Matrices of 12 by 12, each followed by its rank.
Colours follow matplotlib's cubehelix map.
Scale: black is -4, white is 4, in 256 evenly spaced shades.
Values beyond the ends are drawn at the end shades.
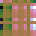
one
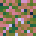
full rank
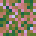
full rank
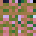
two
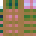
one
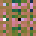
two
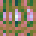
two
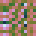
two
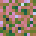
full rank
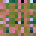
two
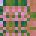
two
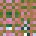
two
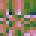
two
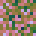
full rank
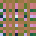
one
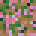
full rank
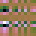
one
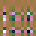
one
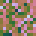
full rank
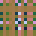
one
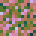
full rank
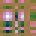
one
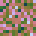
full rank
